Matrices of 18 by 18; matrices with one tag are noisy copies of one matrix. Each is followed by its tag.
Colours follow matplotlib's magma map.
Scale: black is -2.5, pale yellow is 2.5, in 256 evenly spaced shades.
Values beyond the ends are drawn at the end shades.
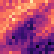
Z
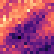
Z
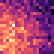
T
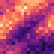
Z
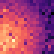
T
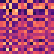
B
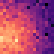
T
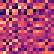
B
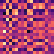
B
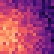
T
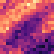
Z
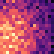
T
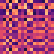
B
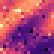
Z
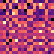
B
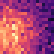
T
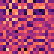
B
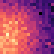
T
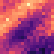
Z
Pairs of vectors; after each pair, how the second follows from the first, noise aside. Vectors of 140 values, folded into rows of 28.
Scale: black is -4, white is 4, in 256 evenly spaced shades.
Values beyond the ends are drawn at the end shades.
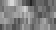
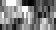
scaled up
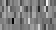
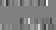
partly zeroed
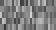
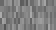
shrunk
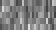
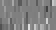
partly zeroed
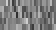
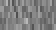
shrunk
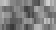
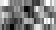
scaled up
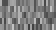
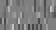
partly zeroed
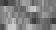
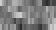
wrapped around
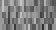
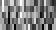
scaled up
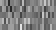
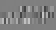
partly zeroed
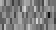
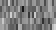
wrapped around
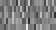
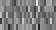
wrapped around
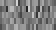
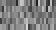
wrapped around
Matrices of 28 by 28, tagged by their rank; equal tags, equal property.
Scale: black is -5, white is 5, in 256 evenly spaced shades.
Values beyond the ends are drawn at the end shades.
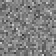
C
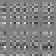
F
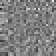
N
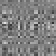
F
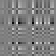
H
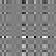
H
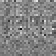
N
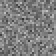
C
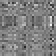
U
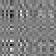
F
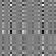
H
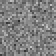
C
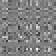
U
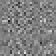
N
